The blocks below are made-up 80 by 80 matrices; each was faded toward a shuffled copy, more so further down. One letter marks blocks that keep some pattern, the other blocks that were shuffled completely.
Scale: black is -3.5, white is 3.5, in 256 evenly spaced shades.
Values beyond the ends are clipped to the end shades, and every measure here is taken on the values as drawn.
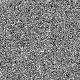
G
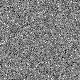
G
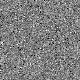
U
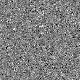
U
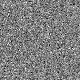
G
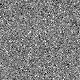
U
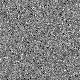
G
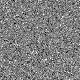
U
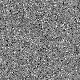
G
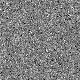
G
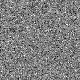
U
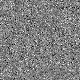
U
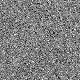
G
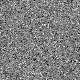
G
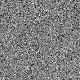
G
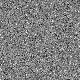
G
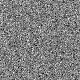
G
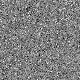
G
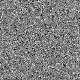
U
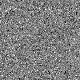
U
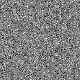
U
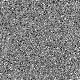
G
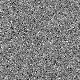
G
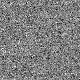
U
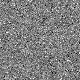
U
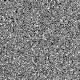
G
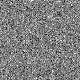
U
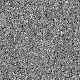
G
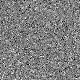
G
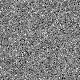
G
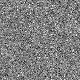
U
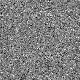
U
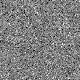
U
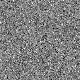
G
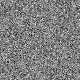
G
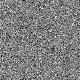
U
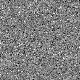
U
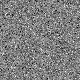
G
